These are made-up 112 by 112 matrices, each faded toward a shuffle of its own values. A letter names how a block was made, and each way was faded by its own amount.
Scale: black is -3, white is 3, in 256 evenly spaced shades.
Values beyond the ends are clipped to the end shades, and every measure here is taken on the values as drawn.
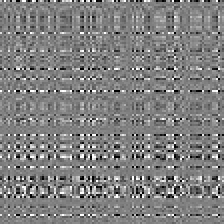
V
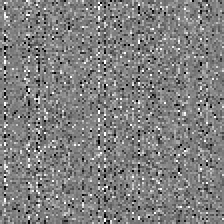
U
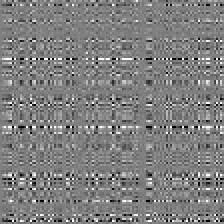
V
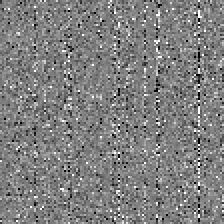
U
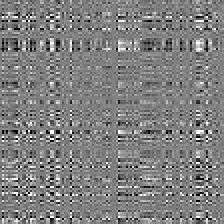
V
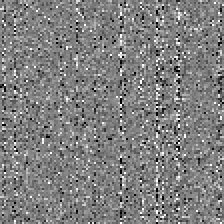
U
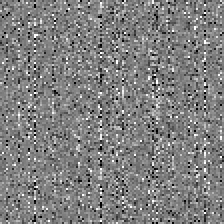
U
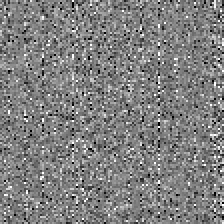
U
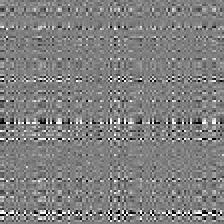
V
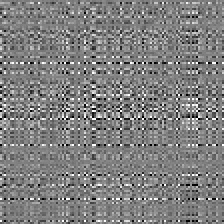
V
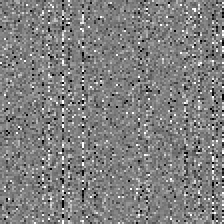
U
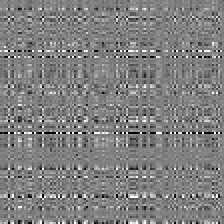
V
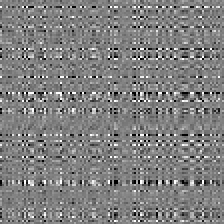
V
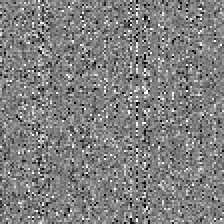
U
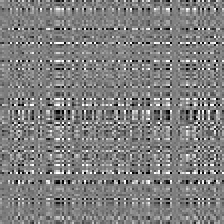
V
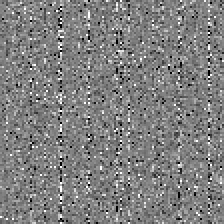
U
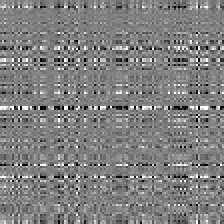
V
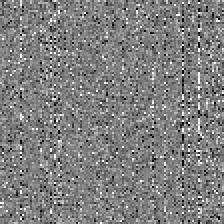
U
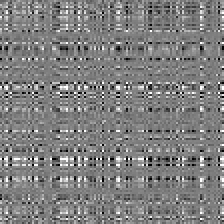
V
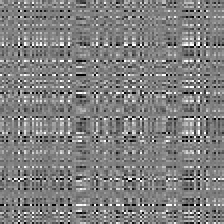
V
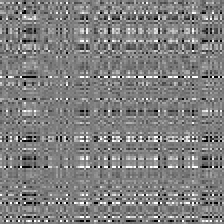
V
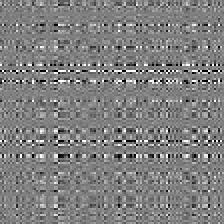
V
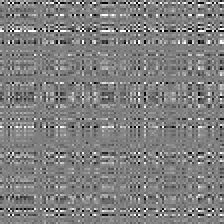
V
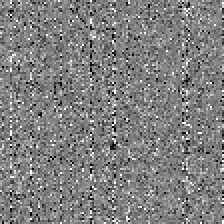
U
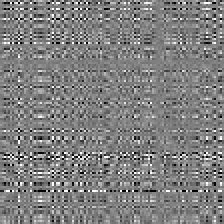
V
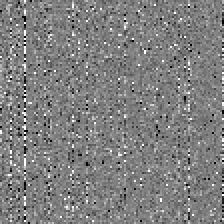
U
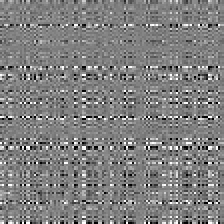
V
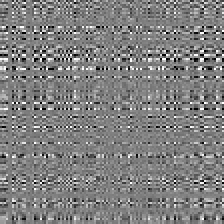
V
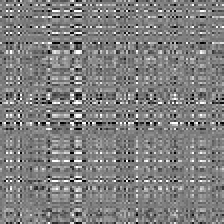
V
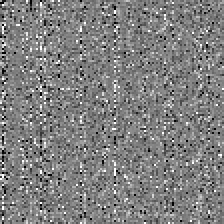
U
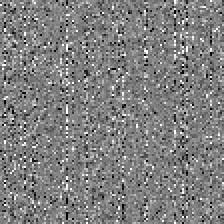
U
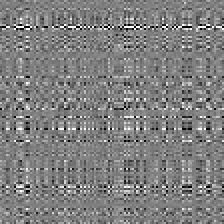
V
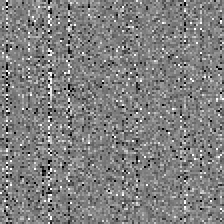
U
